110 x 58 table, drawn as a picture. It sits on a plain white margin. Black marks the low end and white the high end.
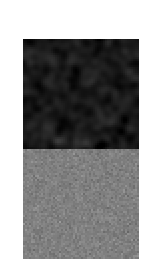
It is made of 2 by 1 panels. Panel 1,1: very low, blotchy, faint in contrast. Panel 2,1: middling, fine-grained, faint in contrast.
